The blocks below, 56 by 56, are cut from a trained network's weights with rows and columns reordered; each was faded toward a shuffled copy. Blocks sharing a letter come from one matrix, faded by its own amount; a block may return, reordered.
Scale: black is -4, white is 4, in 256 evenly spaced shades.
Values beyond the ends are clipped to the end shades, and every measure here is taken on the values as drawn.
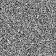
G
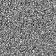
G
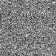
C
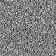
G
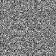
C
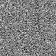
G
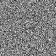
G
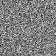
G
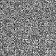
C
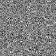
C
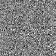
C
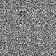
C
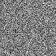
G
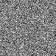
G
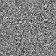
C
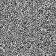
G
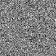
C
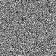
G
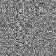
C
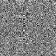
C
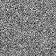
G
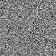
C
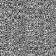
C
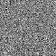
C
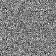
C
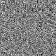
C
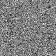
G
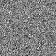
G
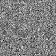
G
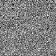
C
